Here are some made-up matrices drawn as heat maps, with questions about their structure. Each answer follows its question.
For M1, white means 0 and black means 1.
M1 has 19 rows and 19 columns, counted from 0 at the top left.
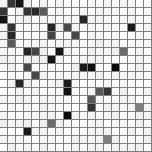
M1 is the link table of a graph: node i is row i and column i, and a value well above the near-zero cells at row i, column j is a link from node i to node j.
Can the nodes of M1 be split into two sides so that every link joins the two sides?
yes
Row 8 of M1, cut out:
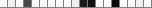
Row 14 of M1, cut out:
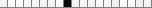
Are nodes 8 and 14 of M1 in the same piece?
yes
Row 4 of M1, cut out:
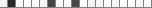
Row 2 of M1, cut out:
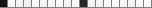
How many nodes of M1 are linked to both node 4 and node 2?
0
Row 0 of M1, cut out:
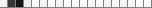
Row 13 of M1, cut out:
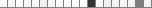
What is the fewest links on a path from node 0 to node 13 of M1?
5
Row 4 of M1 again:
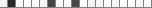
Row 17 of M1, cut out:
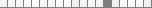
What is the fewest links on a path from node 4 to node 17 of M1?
6
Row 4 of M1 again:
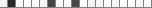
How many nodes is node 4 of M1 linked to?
3
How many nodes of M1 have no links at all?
1
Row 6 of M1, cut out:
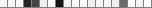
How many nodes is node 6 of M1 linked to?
4
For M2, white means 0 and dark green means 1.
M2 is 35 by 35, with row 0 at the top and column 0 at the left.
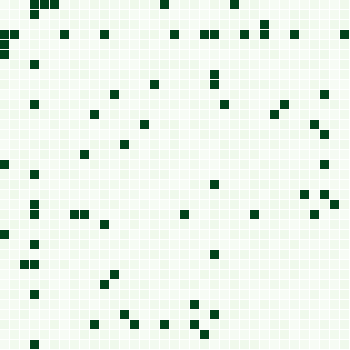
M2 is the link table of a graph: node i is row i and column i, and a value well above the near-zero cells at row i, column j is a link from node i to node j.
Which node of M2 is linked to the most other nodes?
node 3
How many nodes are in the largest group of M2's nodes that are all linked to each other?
2
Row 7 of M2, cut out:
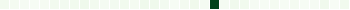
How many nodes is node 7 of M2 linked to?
1
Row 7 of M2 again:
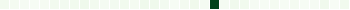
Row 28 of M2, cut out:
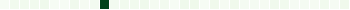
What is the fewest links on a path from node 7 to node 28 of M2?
4
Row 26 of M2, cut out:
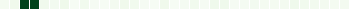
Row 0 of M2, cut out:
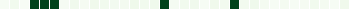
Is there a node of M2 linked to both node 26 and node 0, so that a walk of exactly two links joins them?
yes
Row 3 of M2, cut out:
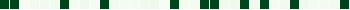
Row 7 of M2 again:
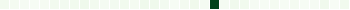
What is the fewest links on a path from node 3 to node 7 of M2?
2
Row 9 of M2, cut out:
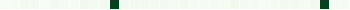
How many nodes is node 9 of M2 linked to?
2
